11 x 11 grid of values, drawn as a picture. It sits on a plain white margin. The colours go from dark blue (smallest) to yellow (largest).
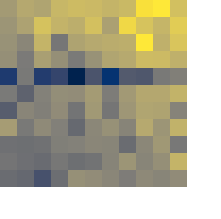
On average the colour sits 60% of the way up the scale. The top right is the ninth with the highest average. Row 5 differs from the rows beside it. No regular stripes run through it. There is an overall slope up to the top right.
